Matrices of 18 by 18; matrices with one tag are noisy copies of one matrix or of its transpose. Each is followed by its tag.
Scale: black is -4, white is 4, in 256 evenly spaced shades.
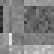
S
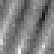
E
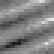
E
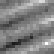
E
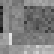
S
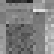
S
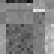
S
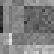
S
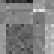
S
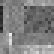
S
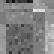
S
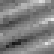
E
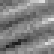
E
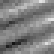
E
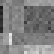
S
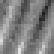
E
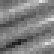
E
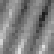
E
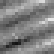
E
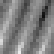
E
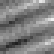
E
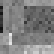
S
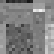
S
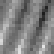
E
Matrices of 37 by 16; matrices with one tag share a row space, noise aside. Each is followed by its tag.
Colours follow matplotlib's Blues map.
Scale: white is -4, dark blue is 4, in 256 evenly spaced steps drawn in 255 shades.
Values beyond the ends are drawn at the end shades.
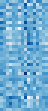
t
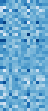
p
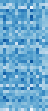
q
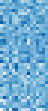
p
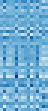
q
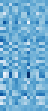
p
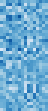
t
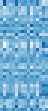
q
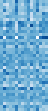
q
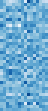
t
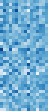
p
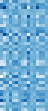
p
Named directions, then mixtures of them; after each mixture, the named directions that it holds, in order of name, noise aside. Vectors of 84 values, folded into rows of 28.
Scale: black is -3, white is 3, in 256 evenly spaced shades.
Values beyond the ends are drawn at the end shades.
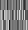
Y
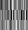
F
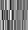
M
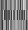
F, Y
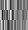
M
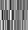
M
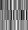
F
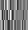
M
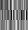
F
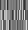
Y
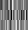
F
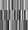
F, Y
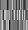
Y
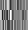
M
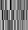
F, M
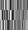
M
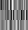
F
